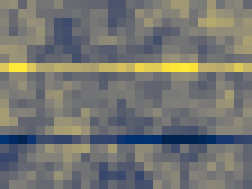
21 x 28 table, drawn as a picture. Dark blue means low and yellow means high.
The grain runs across in streaks. The distribution is heavy-tailed on both sides. Rows 8 and 16 stand out from the rest.
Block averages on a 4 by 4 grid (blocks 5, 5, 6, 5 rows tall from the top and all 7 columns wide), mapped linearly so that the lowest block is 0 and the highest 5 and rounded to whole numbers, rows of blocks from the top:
3135 | 5354 | 2202 | 2223
